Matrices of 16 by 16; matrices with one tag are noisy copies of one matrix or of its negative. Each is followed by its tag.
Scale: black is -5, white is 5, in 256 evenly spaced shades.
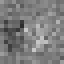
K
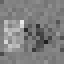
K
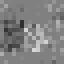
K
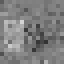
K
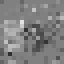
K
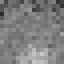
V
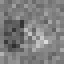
K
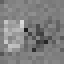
K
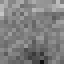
V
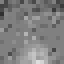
V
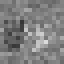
K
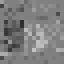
K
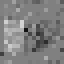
K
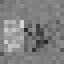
K
